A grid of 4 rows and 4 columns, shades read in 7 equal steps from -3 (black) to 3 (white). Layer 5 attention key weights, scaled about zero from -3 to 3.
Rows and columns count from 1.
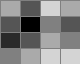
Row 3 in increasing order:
-2 -1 0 1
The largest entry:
2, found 3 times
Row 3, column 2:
-1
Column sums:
-2 -4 5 2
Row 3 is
-2 -1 1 0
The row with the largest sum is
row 4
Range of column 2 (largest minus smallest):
4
